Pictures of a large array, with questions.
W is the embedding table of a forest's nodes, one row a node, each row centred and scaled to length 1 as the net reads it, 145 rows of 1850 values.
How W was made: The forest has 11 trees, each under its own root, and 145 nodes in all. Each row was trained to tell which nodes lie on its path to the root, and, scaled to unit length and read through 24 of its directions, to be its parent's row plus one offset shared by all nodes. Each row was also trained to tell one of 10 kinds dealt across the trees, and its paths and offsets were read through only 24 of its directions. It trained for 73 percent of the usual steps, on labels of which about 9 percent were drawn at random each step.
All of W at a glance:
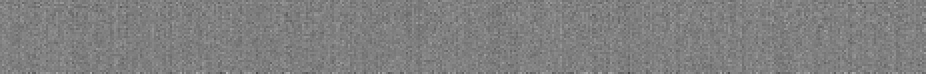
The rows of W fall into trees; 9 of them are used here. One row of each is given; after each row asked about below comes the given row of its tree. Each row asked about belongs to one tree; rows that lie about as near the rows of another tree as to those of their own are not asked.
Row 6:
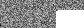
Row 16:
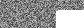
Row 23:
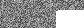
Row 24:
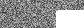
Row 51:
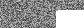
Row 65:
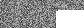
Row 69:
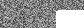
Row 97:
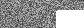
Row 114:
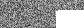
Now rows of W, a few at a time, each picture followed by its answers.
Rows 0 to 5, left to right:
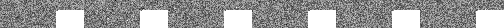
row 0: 23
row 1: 65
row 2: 114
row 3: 69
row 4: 69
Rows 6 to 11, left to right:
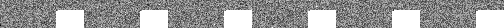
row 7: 24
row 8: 16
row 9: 23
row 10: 23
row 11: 51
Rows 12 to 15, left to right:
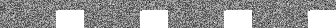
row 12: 69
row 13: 114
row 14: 69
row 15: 114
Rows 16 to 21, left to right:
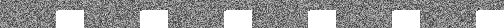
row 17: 69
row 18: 24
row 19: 23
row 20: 51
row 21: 24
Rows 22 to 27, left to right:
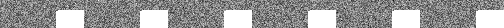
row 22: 6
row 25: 16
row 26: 16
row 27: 16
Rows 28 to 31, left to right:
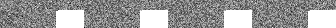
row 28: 24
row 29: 16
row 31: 16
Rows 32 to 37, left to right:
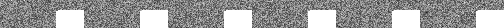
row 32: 69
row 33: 16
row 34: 114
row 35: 69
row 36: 69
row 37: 24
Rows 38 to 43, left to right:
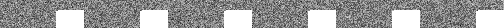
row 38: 114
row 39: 97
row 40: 24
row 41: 65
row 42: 69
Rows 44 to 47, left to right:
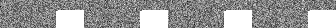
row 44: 51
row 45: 114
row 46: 23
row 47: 69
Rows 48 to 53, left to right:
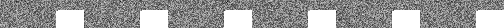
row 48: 16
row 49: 16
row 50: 51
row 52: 24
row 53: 16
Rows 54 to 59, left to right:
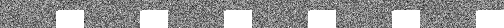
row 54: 6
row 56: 65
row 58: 69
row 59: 16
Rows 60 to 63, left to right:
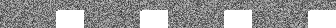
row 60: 65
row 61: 65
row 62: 16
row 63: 24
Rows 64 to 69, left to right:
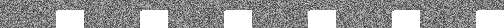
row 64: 65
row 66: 23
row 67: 114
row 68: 51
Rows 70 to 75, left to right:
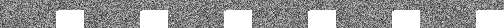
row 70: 69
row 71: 24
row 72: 65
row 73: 65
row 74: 24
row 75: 23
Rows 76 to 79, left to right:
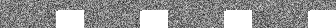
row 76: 6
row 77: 51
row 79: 24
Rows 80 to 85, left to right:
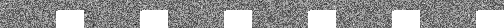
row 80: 51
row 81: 16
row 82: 69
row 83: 23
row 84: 51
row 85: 16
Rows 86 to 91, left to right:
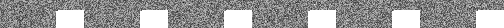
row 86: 23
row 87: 16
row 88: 24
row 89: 23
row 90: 6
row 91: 23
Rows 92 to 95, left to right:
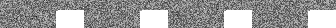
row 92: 51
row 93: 69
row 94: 24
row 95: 65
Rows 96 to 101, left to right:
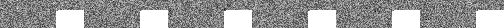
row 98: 69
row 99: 6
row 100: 51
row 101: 23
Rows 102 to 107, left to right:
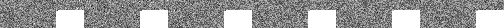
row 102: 24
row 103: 114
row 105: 16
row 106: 16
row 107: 23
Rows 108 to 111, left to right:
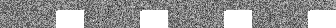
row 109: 65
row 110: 69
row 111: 114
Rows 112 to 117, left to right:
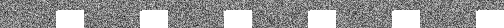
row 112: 16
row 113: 114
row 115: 23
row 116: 6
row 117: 114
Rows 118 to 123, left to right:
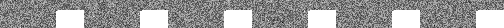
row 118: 51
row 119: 69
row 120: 16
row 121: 23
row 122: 24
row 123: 65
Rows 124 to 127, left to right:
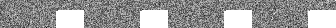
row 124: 69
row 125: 6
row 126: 114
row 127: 114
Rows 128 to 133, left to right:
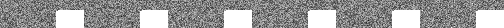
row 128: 24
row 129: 114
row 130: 51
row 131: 6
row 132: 6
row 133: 23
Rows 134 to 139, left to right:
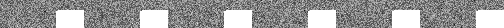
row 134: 23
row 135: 114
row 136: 23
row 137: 24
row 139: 69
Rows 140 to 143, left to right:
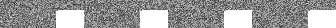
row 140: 114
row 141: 23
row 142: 24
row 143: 97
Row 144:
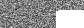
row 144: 114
